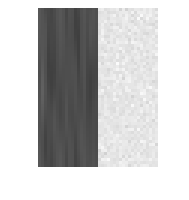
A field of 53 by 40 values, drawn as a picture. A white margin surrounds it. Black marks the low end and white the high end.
The table splits into one row of 2 panels. Panel 1,1: low, streaked downward, faint in contrast. Panel 1,2: very high, fine-grained, faint in contrast.
